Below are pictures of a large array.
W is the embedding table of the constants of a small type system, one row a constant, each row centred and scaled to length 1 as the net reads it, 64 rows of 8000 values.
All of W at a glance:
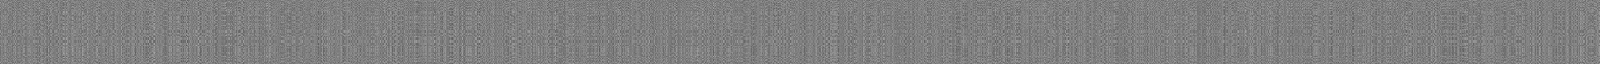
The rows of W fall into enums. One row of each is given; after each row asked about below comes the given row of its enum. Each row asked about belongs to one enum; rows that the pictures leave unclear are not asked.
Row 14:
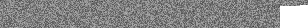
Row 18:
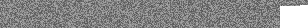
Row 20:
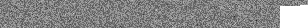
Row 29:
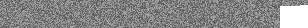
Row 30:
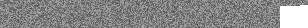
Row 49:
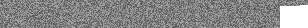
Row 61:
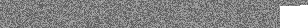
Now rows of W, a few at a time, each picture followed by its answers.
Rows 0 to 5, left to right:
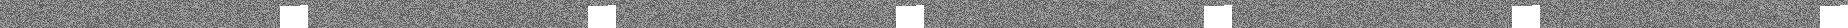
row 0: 61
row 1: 29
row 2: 30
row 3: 20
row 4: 61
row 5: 20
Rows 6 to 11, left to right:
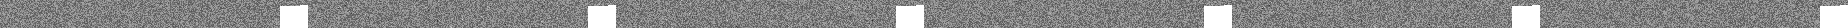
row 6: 18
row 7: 30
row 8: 20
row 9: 14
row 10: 30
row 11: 29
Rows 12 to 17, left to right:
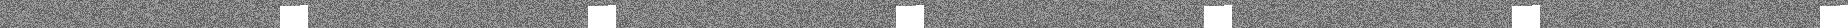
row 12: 29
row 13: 18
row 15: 20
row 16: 61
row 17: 49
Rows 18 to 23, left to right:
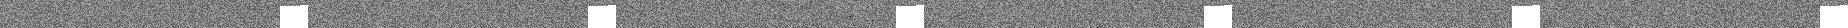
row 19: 18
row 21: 49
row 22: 61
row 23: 14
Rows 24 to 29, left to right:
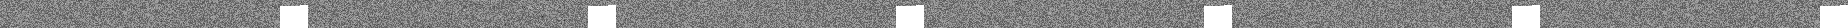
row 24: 29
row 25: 20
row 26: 18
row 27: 14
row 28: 49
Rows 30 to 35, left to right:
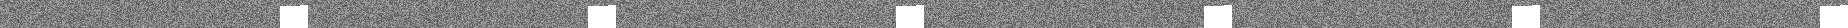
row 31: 30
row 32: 30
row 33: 49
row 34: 14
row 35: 30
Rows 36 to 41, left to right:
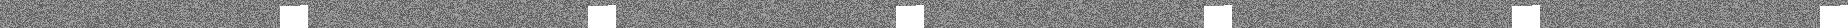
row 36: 61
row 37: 29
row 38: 29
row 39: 29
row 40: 61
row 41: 61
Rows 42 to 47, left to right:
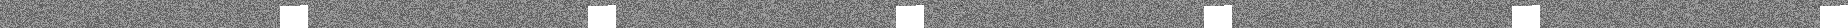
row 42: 61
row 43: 29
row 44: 29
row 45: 30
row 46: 49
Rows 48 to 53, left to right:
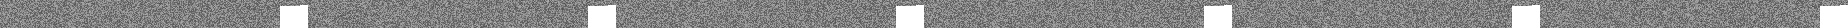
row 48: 18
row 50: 18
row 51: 18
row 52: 14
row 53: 29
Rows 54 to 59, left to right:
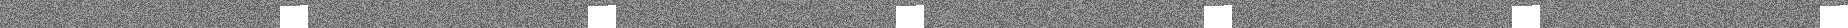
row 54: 18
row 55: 18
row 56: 20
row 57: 29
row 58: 61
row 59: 14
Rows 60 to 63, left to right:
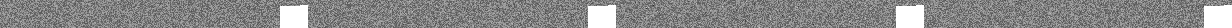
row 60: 18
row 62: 30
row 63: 14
